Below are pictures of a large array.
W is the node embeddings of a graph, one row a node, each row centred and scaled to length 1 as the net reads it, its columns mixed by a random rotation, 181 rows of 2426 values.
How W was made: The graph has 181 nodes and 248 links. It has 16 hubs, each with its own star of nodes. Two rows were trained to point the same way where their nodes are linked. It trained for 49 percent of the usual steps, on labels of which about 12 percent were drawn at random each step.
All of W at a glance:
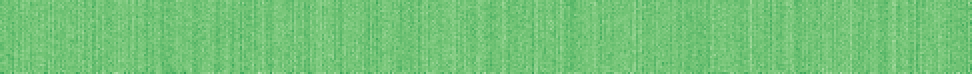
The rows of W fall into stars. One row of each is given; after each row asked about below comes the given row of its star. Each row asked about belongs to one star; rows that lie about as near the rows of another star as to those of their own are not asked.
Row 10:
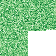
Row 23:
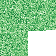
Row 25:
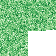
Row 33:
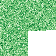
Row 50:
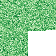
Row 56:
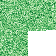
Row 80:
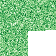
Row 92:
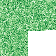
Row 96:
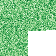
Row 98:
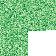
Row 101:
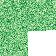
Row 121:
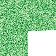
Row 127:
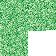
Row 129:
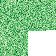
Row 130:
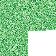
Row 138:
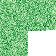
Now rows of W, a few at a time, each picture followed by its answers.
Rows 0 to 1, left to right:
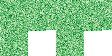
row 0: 33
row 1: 138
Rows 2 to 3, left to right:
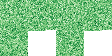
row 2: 25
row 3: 121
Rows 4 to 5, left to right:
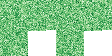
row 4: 121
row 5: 130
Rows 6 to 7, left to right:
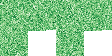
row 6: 121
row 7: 80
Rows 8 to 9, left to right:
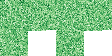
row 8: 92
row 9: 130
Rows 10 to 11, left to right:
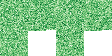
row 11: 138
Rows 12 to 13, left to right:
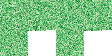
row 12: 138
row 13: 101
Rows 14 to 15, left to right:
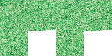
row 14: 92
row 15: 33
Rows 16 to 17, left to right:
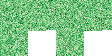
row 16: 56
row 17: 96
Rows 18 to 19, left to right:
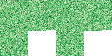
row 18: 56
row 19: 25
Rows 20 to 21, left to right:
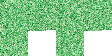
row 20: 129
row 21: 80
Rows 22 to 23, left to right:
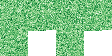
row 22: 127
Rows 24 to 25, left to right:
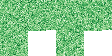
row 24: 101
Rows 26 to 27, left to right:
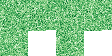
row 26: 121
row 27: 33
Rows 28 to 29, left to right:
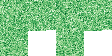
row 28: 138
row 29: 10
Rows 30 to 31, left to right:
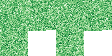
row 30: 96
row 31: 10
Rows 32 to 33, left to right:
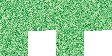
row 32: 127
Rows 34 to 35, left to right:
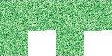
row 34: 127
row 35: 50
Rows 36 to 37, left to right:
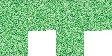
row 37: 56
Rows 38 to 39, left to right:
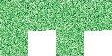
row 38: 127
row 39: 129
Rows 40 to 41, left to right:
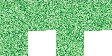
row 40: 80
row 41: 98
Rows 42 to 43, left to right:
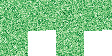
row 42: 121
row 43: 10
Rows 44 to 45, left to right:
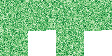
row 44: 92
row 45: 129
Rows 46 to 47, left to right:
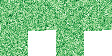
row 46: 33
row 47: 138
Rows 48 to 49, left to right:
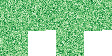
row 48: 121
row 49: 101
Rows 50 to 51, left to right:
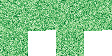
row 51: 50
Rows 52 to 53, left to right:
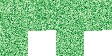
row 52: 96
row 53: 130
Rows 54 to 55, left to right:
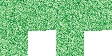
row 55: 92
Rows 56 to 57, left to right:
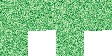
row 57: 127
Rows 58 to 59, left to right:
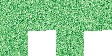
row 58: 25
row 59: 130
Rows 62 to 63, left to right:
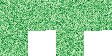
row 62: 23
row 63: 101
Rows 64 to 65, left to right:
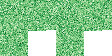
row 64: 80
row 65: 96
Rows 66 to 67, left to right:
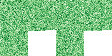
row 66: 80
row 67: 130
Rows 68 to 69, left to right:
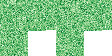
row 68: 129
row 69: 80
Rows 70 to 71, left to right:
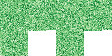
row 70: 127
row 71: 50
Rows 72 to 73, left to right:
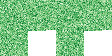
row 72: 23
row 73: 98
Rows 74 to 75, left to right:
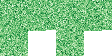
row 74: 138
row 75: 25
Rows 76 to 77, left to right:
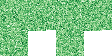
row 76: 80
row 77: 92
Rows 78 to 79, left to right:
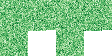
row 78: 121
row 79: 101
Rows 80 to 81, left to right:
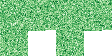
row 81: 50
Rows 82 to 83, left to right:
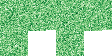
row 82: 98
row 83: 10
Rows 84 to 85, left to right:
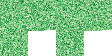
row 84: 92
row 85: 56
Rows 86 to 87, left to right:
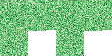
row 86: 129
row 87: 96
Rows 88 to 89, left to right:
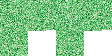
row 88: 25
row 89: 10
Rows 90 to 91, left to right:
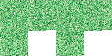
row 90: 33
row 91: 98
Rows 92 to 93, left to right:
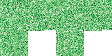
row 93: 50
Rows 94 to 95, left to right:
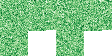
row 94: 25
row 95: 138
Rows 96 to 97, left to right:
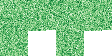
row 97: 130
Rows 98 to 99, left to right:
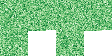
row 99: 80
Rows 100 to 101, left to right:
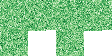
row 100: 101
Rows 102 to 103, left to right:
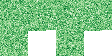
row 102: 92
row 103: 33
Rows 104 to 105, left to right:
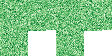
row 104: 98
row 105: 130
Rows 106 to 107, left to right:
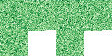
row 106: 25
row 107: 101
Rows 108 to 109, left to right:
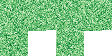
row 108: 25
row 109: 129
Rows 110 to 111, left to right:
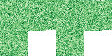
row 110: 10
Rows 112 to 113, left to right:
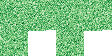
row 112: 129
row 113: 96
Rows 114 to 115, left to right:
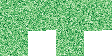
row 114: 56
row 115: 80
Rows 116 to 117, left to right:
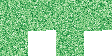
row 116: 121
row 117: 130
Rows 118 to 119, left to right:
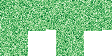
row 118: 92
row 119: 138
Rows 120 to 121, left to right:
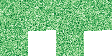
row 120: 33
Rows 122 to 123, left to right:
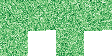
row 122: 101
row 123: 10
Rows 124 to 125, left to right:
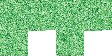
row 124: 129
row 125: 10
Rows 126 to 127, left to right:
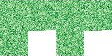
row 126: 10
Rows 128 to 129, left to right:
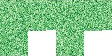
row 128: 138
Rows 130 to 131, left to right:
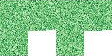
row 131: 92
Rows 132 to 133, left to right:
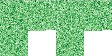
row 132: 130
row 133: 50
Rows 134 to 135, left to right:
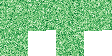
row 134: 127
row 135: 127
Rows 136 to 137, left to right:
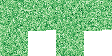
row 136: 127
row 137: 138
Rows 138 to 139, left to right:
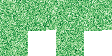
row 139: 33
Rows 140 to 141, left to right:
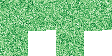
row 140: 92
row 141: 33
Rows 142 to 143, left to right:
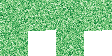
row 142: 127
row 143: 121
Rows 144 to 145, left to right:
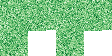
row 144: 25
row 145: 25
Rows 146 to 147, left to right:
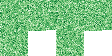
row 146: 127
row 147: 127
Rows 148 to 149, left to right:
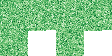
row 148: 130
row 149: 25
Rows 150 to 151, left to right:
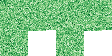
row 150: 130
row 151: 101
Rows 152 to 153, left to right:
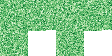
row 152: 33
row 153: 50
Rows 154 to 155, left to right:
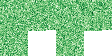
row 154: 23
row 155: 130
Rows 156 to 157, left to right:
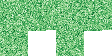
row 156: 80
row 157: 10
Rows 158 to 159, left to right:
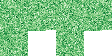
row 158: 50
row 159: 10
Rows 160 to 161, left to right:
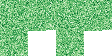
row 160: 56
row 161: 56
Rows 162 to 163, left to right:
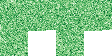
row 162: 129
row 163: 56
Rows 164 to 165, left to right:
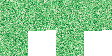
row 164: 80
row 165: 33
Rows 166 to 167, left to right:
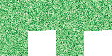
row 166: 101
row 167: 101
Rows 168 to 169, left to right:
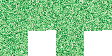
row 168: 25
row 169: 130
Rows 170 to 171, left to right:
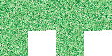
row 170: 50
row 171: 92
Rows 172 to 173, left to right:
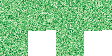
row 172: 33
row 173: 92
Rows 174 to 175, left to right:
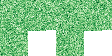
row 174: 10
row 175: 33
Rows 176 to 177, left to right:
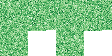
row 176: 56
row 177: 10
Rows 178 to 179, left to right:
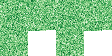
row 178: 101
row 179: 101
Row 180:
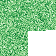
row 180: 25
